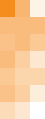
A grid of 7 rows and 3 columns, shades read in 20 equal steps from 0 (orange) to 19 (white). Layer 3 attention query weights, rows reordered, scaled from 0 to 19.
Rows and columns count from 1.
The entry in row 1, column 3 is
17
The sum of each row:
24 24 27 34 34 36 47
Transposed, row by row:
0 8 9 8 10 9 13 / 7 8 8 11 12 11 15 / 17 8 10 15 12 16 19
